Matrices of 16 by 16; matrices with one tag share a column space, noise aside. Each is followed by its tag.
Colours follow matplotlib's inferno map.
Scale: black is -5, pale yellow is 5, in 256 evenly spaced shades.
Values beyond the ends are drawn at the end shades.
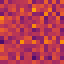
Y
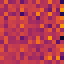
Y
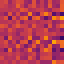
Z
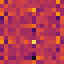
Y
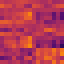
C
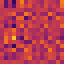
Z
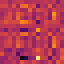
C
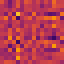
Z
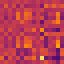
C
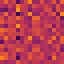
Y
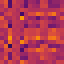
Z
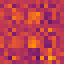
C
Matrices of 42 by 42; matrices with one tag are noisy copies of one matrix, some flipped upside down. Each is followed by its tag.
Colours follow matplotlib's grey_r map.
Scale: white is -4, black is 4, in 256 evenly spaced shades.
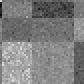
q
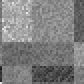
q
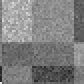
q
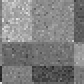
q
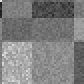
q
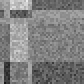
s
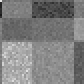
q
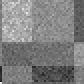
q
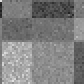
q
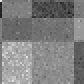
q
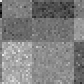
q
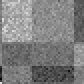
q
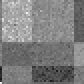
q
